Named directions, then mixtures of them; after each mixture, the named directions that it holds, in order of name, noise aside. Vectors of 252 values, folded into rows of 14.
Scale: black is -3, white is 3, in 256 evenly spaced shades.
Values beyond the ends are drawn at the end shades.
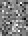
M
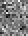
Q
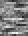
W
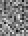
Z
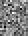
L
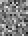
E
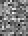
L, W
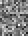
E, Q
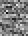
E, Q, W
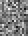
E, L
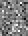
M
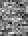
L, M, W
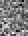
W, Z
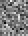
L, Q, Z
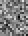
Q, Z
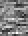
W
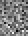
Z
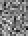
M, Z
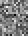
E, Q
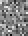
E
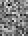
E, L, Q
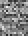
E, Q, W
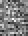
E, L, W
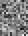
E, Q, Z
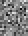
L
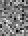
Z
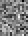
E, Q, Z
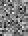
L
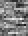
W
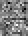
M, Q, W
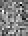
M, W, Z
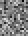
Z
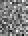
E, Z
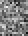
E, W
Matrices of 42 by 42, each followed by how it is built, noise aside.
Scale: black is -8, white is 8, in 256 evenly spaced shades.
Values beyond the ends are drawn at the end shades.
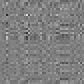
low rank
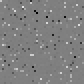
sparse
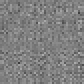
low rank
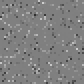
sparse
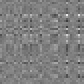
low rank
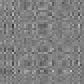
low rank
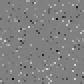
sparse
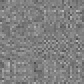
low rank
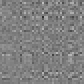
low rank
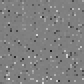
sparse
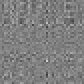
low rank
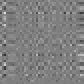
low rank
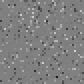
sparse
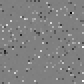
sparse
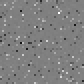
sparse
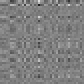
low rank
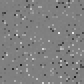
sparse
